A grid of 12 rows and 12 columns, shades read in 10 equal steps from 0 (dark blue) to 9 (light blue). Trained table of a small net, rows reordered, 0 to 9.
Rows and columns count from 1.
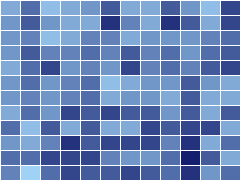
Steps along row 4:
down up same down up down up down up down down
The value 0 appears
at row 11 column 10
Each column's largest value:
7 9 8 7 7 8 7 7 7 6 8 7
